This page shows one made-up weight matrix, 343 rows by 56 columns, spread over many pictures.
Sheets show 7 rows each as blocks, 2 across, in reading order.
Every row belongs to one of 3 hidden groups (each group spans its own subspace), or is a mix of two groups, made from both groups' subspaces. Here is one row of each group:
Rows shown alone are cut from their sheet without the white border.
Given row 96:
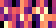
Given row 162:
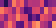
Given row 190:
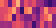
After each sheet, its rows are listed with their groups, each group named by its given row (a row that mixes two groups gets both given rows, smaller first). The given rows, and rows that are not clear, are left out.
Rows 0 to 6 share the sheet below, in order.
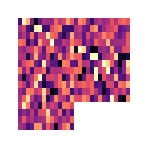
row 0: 190
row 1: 190
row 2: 96
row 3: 190
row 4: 96 and 162
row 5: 162
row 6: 162
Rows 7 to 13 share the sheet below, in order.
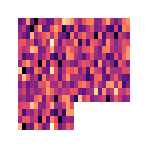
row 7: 190
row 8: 96
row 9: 96
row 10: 96
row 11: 162
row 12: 96
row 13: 96
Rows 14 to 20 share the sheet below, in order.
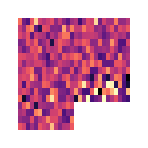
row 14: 190
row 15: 162
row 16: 162
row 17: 162
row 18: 96
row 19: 96
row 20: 190
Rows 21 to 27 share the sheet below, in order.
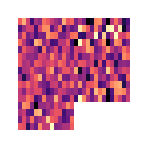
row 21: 162
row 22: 96
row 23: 96 and 162
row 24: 96
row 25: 162
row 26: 96
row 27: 190
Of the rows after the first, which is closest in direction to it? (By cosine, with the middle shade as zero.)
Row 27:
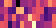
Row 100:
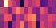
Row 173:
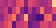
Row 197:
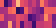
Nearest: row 100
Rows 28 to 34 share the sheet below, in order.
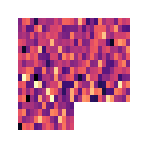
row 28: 190
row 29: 96 and 162
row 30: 162
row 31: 96
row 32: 190
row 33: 162
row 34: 96 and 162
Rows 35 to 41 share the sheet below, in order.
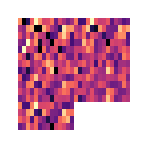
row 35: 190
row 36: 190
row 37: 162 and 190
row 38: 96
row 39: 190
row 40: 96
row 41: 190
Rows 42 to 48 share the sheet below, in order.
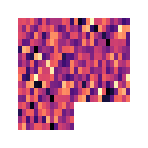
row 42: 96
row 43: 190
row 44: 190
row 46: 190
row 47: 96
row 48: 96 and 162
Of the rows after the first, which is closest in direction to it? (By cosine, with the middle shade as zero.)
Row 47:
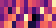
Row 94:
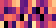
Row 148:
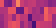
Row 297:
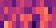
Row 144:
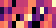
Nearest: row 144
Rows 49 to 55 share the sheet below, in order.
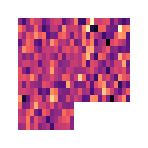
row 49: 162
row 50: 190
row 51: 96 and 190
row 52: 190
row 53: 96
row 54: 162
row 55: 190
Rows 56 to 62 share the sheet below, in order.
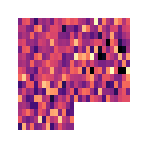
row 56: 190
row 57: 162
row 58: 190
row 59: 162 and 190
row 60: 162
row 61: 96
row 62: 96
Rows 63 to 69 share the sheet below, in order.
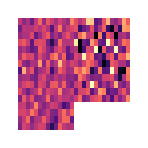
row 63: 96 and 162
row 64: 96
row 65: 96
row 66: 162
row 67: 96
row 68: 96 and 190
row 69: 96 and 190
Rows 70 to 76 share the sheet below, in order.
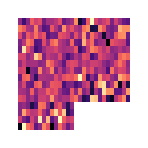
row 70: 162
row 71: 190
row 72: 190
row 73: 190
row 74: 190
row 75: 162
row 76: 96
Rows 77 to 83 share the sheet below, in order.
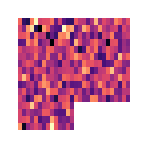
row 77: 190
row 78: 162
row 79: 96
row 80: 162
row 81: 162
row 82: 162
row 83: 96
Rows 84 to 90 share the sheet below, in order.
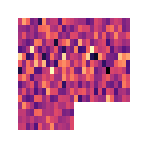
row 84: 162
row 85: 96
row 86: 162
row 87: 190
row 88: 162
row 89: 96
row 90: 190
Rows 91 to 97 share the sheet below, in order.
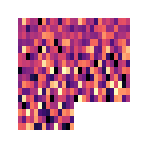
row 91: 162
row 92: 162
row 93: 162
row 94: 96
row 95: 96
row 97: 162
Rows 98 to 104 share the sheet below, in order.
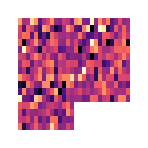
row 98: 96 and 190
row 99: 162 and 190
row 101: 190
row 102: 96 and 162
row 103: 162
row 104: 96
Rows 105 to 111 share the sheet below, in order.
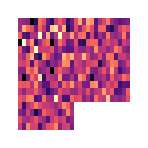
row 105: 96
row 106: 96 and 190
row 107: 190
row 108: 96 and 162
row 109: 162
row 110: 190
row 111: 96 and 190
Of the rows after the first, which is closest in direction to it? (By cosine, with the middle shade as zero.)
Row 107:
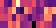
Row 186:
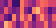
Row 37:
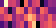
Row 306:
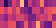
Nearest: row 306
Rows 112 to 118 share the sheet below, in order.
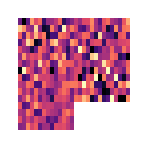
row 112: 162
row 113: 96
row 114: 96
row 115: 190
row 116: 190
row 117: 162
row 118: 190
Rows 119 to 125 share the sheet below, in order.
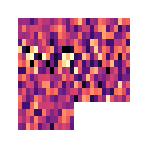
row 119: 96
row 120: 162
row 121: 190
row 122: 162
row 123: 162
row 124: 162
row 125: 190
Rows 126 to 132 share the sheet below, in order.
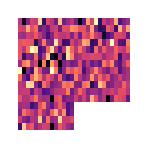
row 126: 162
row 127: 162
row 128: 96
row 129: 162 and 190
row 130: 162 and 190
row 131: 162 and 190
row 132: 96
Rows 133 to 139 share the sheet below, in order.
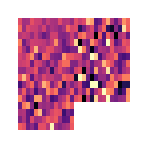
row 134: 96
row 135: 190
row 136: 190
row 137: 162
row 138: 190
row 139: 190
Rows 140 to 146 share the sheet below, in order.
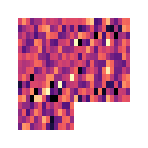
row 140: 162
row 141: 96
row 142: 162
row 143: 96
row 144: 96 and 162
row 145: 96
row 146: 96
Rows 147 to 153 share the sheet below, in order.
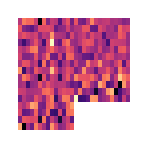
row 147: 96 and 162
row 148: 190
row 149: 96
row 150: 162 and 190
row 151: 162
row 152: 96 and 162
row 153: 96
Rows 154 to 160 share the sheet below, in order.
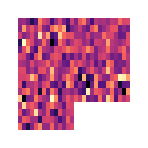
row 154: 96
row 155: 190
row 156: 190
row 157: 96
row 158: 96
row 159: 190
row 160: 96 and 190
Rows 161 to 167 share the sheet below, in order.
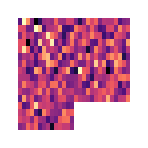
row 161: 190
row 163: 162
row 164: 96
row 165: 96
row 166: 190
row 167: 190
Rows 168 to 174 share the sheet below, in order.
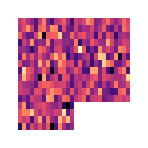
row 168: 96
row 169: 96
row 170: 96
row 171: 162
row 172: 96 and 162
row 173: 96
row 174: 96 and 190
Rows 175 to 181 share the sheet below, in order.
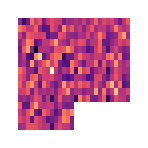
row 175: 162
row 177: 190
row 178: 96
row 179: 190
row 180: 96
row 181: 190
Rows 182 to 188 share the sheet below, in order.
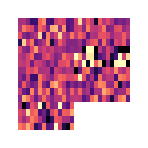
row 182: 96
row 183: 162 and 190
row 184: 190
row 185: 162 and 190
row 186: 96 and 190
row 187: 162
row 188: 162
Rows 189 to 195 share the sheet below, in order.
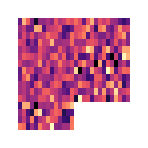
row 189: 190
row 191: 96
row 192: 96
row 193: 190
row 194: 96
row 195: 190
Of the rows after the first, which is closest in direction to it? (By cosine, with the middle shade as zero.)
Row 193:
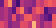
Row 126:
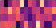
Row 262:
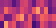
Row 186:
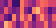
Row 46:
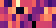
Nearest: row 186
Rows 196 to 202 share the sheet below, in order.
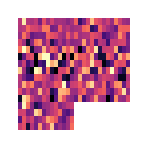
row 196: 162 and 190
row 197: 190
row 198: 162
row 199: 162
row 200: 96 and 190
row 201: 96 and 190
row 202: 190
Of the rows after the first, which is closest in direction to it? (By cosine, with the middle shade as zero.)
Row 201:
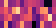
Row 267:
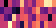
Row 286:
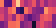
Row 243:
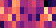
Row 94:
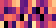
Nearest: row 243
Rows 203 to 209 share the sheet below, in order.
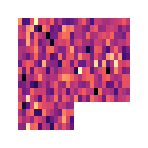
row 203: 190
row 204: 190
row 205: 96
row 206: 96
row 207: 190
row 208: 96
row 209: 190
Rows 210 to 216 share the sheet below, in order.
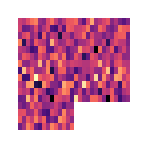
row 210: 96
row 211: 190
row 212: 96
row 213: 162
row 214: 190
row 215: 162
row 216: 162
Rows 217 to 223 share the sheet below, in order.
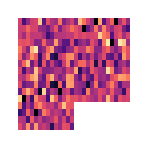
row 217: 162
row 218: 162
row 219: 96 and 190
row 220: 96
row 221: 96
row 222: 190
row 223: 162 and 190
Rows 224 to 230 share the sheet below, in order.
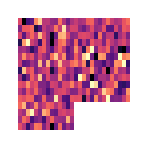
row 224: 96 and 190
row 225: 96
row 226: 96
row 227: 190
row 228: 162
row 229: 190
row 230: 162 and 190
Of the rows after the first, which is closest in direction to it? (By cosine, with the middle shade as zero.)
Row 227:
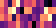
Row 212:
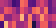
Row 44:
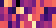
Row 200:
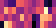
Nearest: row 200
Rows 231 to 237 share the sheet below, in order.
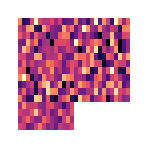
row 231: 190
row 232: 162
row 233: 190
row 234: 162
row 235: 162
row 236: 96
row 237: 96 and 190
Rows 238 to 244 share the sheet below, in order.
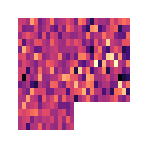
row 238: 96
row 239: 190
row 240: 190
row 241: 96
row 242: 190
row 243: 162 and 190
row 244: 190
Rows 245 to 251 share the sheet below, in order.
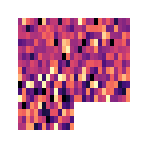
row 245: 162
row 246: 162 and 190
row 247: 96 and 190
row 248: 162 and 190
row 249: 162
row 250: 190
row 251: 162
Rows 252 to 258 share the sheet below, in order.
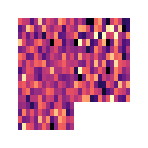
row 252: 162
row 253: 96
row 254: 162
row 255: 96
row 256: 190
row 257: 162
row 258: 96
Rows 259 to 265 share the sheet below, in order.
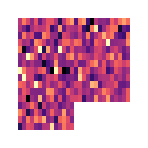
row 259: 96 and 162
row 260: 190
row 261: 162
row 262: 96
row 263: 190
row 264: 190
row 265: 162
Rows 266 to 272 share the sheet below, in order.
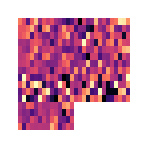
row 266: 190
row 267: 190
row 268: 190
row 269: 96 and 190
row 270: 96 and 190
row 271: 96
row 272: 96 and 190
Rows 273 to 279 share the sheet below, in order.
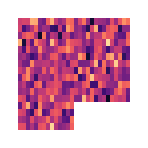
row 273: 96
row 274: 190
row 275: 190
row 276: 96
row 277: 190
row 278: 190
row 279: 190
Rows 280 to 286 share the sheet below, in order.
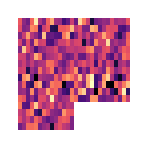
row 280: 96 and 190
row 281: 190
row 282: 190
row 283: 96
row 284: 190
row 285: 96 and 190
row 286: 190
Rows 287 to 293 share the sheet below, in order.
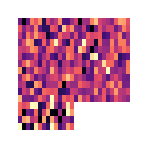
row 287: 162
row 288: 190
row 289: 96
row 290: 190
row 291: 96 and 190
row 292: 96
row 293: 96
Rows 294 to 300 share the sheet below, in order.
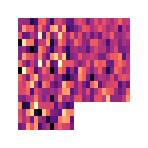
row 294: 96
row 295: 162
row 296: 96
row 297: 96
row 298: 190
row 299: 190
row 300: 190
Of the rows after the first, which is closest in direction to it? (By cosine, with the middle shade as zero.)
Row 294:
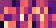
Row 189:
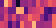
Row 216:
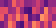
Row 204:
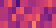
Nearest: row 216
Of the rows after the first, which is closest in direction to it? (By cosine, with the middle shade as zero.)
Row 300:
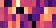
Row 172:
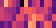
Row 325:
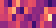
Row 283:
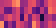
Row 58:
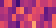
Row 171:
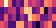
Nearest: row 325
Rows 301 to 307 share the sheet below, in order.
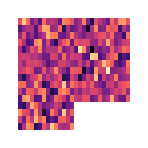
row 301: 162
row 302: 190
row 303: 162
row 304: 190
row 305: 96 and 162
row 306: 162
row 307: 162
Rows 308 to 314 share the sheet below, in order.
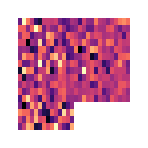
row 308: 190
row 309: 190
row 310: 96
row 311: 190
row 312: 96 and 190
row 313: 190
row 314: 162
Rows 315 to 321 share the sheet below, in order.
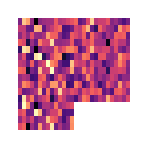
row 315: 190
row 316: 190
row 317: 190
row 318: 190
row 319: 96
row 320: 162
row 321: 190
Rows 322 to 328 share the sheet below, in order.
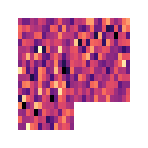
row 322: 96 and 162
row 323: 96
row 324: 162 and 190
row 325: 190
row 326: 96
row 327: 190
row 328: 190
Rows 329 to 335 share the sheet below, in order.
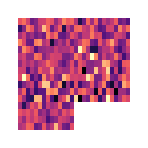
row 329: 162
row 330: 162
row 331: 190
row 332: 190
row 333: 162
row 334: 96
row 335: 162
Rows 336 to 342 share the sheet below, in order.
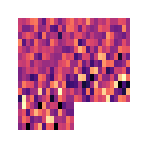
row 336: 96
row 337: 96
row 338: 190
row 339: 162
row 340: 96
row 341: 162 and 190
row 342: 162 and 190
